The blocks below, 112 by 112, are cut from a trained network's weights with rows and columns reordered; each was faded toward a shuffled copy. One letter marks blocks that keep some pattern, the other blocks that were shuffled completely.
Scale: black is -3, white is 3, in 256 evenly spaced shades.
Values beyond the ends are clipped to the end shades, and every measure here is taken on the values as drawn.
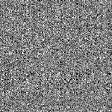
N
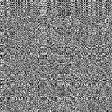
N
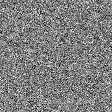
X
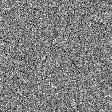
X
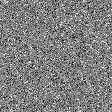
X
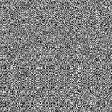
N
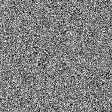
X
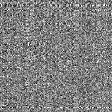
N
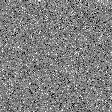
X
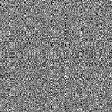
N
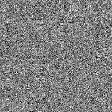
N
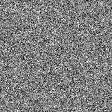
X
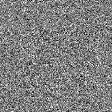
N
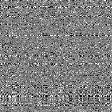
N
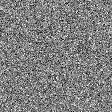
X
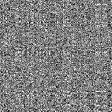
N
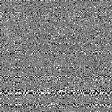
N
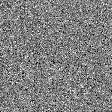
X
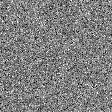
X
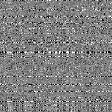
N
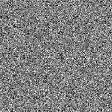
N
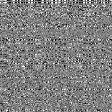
N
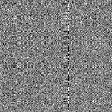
N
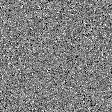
X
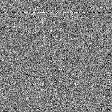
N
